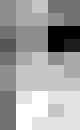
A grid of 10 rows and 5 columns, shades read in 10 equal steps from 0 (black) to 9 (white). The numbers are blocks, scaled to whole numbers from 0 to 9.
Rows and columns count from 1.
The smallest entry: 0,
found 3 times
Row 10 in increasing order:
4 8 8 8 9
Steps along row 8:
up up down same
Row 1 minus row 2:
0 0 1 -1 0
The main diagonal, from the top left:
5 6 5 0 6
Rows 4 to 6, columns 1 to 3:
3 5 5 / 4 6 7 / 5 7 7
